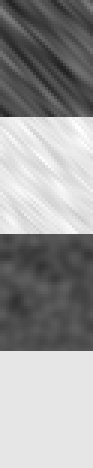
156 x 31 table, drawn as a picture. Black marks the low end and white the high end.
It is made of 4 by 1 panels. Panel 1,1: low, slanting down to the right. Panel 2,1: very high, slanting down to the right, faint in contrast. Panel 3,1: low, blotchy, faint in contrast. Panel 4,1: very high, flat.
